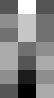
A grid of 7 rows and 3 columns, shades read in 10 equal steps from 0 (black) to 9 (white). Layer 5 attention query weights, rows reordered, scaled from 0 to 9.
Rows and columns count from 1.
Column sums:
32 31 33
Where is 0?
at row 7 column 2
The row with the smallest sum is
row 7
